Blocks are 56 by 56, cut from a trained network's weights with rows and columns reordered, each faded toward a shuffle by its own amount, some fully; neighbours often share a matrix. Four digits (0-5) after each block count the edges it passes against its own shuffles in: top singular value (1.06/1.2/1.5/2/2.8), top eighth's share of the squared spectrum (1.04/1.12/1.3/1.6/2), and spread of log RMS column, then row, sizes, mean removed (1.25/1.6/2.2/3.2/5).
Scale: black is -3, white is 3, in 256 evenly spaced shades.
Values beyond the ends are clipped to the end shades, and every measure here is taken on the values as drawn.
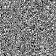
2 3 2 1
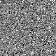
2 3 2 1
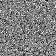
0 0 0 0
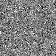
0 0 0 1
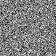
0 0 0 0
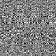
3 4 0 3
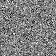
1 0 0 0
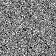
0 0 0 0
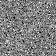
0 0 0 0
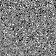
1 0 0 0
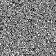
1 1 0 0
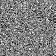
2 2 0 1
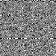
3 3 0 2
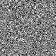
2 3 1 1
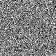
0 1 0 0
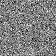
0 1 0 0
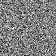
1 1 0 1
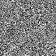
1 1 0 1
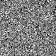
1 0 0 0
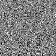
2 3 0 1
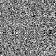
3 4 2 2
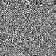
3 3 1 2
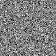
2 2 1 0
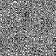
3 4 2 1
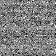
2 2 1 0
